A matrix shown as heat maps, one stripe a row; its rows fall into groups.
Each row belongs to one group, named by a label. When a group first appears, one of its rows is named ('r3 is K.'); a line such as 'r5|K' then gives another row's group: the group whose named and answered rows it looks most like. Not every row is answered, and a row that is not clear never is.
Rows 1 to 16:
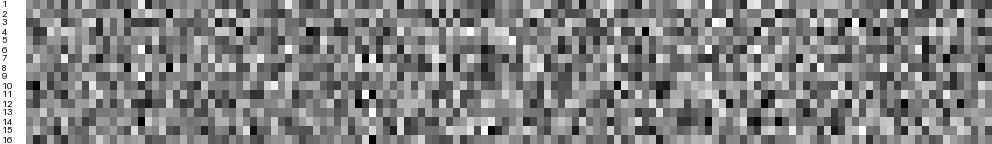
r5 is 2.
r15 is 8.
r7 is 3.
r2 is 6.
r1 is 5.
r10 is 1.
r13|3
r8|6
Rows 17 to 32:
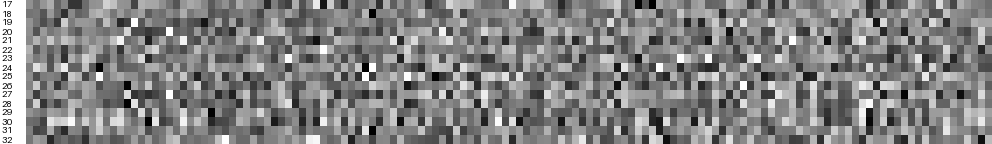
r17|8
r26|8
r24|3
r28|8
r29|2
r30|2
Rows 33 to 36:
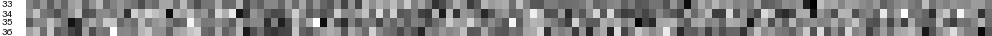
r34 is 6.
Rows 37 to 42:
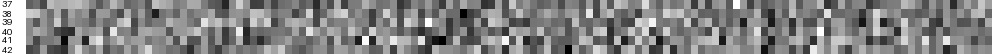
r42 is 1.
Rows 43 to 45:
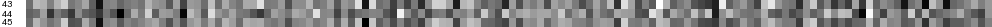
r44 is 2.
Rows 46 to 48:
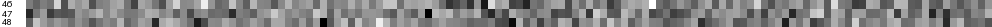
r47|1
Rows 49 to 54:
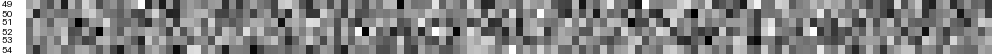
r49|5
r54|2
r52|3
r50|2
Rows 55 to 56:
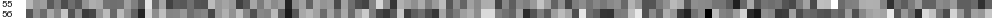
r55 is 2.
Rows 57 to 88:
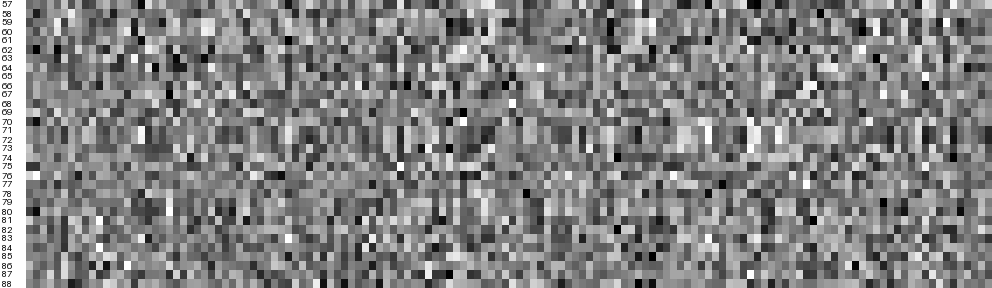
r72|5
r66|3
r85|8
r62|1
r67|6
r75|1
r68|2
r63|8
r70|1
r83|5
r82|1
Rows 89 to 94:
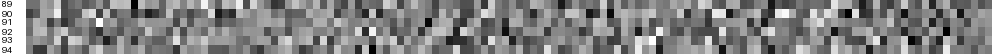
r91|1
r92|3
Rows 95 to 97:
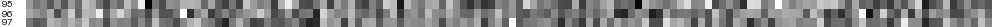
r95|5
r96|2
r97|2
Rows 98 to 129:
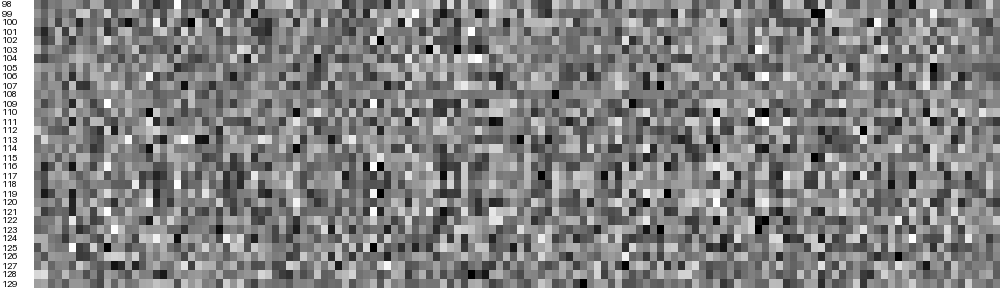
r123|8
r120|5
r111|5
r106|5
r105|2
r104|1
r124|6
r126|8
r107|8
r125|3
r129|6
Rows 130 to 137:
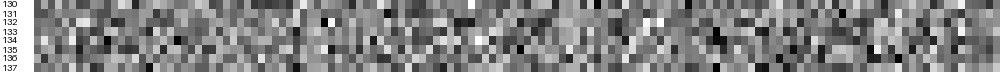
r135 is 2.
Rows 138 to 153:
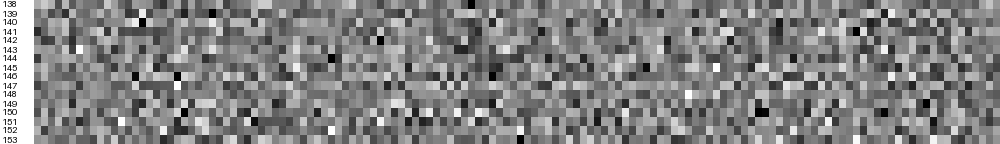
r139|8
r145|5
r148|5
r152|2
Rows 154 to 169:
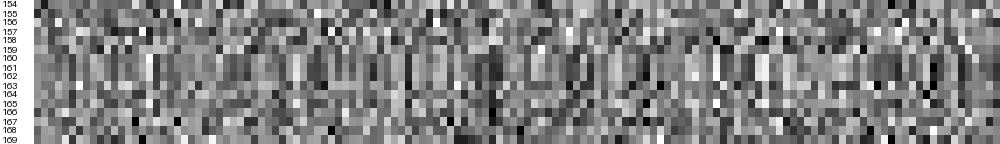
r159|6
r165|5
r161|5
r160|5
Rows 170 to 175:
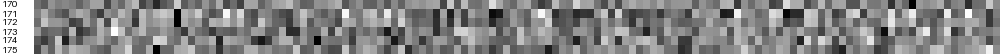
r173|8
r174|1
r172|6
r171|6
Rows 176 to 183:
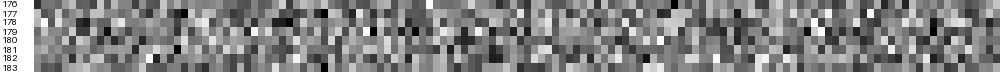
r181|6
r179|3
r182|5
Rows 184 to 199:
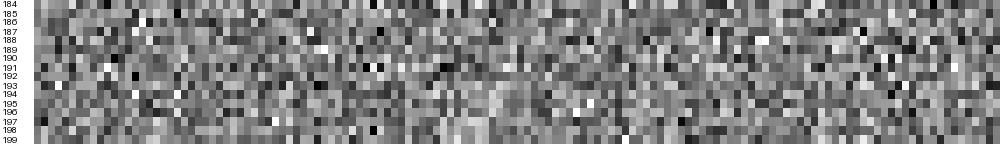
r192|6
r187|6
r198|3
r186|8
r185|6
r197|1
